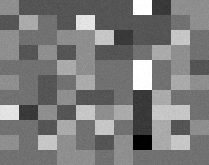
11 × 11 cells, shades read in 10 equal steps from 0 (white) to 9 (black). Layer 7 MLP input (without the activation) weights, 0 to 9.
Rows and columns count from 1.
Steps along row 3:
up same down same down up down same down up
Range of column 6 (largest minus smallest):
4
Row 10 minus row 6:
0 0 -4 -1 2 1 -1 9 -2 -1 1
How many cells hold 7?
6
